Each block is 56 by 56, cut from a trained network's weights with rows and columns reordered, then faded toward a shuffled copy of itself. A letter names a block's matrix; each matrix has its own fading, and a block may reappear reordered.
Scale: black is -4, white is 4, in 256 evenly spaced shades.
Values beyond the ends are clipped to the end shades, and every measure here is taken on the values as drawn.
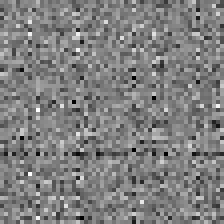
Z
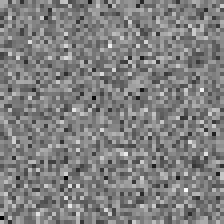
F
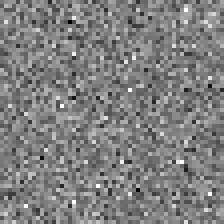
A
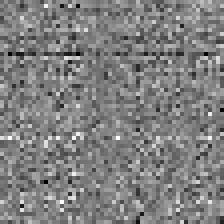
Z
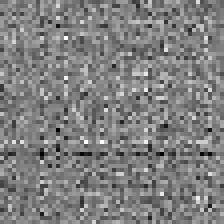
Z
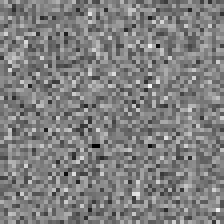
F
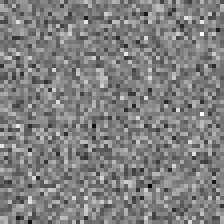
F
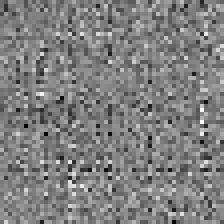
Z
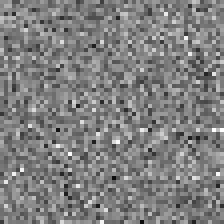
A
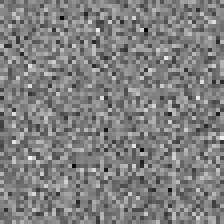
A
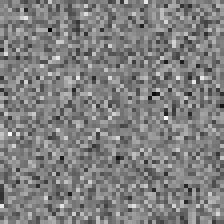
A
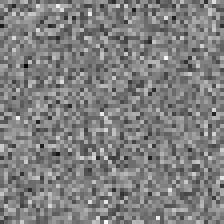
F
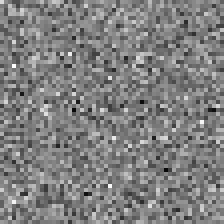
F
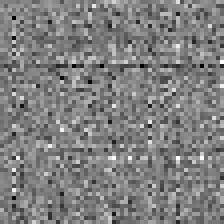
Z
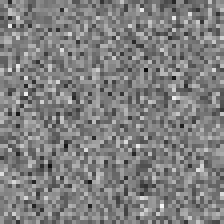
A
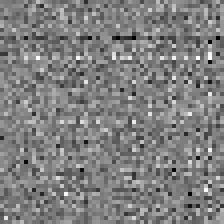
Z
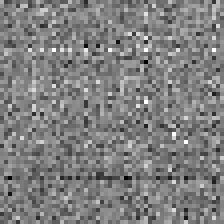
Z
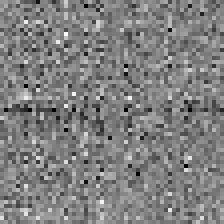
Z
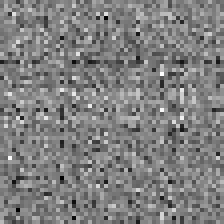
Z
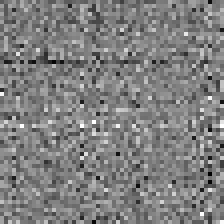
Z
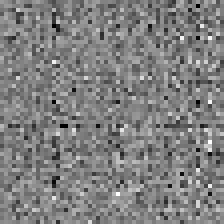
Z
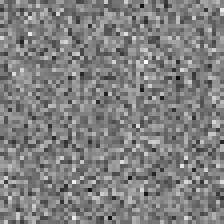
F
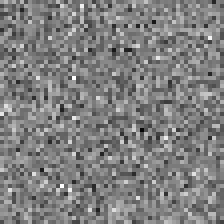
A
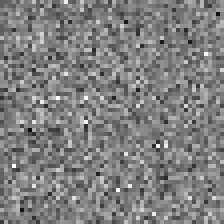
A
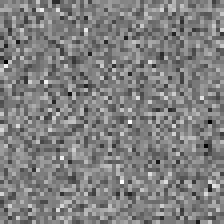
F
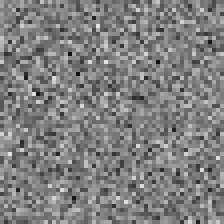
A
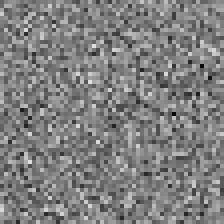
A
